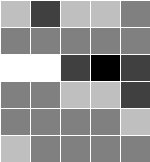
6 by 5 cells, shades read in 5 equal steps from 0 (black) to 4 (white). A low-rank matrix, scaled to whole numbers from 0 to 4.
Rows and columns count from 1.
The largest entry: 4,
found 2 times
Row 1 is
3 1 3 3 2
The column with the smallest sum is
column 5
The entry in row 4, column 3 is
3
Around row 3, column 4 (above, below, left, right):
2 3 1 1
